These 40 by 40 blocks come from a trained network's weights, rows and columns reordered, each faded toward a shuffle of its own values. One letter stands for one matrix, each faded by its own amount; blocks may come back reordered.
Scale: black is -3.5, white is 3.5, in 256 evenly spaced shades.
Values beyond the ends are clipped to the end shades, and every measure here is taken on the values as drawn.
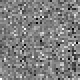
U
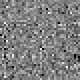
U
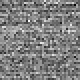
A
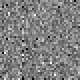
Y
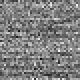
A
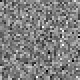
Y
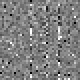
U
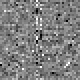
U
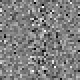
U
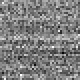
A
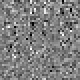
U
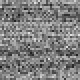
A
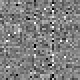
U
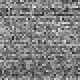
A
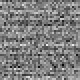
A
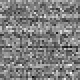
A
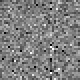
Y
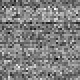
A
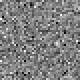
Y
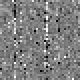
U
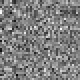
U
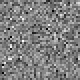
Y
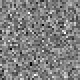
Y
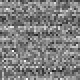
A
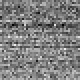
A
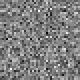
U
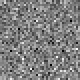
Y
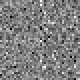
U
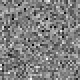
Y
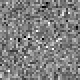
Y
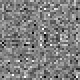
U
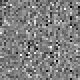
U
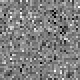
U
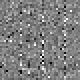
U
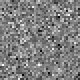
Y
